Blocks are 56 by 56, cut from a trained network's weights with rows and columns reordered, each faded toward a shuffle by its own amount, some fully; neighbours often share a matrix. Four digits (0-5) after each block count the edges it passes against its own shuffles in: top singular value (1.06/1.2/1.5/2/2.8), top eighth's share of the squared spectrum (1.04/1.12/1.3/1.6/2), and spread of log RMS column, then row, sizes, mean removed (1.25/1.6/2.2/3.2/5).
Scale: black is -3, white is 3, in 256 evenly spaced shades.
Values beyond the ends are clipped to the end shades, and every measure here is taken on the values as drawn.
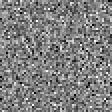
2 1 0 0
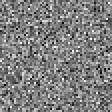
0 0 0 0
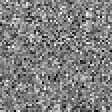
3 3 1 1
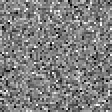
0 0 0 0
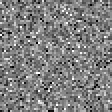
0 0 0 0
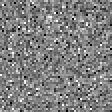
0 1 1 0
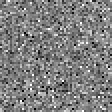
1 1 0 0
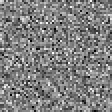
2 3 0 2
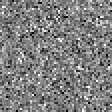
0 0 0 0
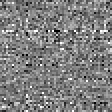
2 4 1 2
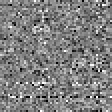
3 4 2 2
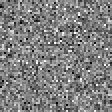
0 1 0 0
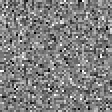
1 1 0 0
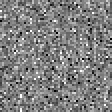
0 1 0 0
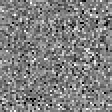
2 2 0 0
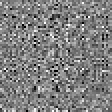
3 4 3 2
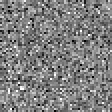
1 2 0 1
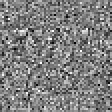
3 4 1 2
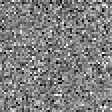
1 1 0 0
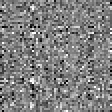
3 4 3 2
